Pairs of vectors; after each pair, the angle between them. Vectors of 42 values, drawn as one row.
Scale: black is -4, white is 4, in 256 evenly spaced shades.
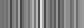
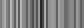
nearly opposite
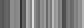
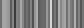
partly opposed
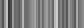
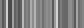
nearly parallel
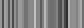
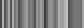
nearly opposite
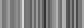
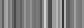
orthogonal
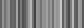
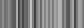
nearly parallel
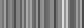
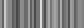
orthogonal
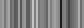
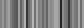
nearly parallel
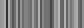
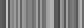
nearly opposite
